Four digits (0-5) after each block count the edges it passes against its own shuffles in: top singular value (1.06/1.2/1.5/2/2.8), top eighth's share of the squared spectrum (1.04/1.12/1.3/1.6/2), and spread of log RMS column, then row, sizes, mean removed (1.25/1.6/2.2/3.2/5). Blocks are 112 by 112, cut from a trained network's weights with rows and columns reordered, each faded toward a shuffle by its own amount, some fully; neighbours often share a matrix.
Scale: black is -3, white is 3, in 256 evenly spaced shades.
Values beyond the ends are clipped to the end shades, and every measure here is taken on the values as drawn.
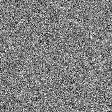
0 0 0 0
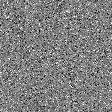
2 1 0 0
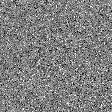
1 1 0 0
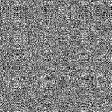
4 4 2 2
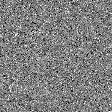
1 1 0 1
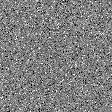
0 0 0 0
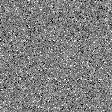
1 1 0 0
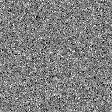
1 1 0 1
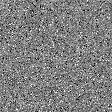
0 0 0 0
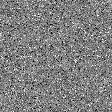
0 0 0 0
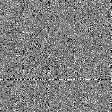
3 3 2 1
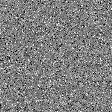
0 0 0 0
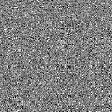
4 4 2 2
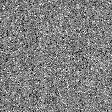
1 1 0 0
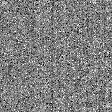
2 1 0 1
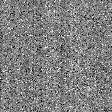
2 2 0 1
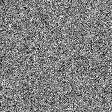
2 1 0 0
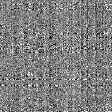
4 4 1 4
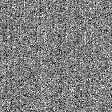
2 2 0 1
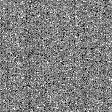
2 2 0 1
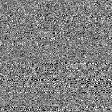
3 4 1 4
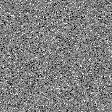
1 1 0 1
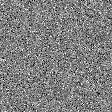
1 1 0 0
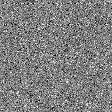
2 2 0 2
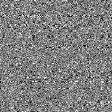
3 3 1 3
